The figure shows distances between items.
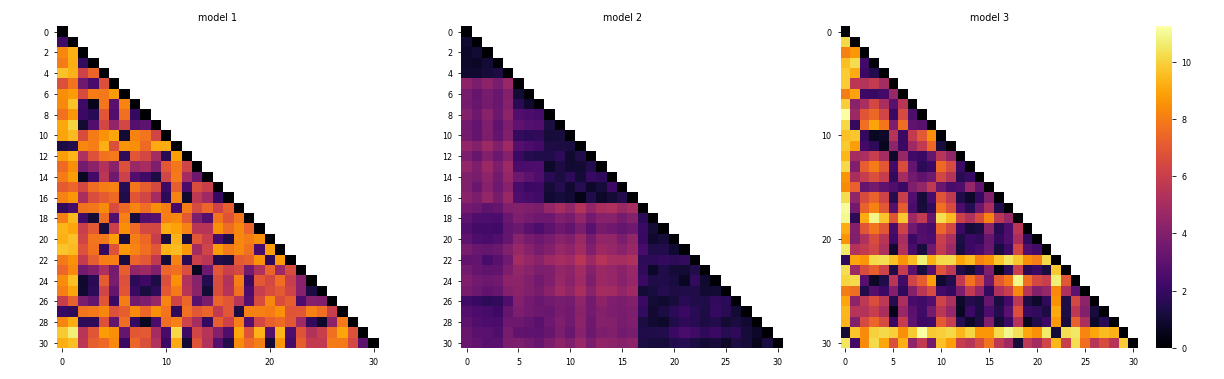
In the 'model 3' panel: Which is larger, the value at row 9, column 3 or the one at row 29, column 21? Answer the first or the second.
the second
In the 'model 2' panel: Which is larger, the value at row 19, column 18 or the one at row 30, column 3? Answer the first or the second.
the second
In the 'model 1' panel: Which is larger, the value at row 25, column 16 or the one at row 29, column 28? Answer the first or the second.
the second
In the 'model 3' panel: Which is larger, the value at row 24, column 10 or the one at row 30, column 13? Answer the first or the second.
the second
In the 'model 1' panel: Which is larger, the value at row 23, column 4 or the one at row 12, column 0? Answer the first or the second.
the second
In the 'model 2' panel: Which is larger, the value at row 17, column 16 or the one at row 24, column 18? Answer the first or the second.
the first
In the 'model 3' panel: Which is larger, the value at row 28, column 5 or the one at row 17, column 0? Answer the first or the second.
the second
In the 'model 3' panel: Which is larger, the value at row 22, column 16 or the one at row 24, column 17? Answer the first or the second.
the first
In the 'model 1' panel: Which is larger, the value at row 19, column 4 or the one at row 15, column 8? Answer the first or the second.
the second
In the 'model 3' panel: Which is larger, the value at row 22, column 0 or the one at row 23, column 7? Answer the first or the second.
the second
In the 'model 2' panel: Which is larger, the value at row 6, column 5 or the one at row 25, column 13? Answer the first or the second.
the second
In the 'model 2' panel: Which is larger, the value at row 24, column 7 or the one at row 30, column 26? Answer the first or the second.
the first
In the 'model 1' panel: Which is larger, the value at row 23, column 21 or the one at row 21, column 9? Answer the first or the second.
the second
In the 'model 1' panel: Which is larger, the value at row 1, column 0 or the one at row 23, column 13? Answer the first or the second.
the first
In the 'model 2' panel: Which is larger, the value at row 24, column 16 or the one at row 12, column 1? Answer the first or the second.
the first
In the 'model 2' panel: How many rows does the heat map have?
31
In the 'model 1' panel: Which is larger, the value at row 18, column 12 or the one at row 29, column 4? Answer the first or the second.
the second
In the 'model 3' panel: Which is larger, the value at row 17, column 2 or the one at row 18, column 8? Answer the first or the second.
the first
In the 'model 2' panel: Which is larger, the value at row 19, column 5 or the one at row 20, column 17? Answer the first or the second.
the first
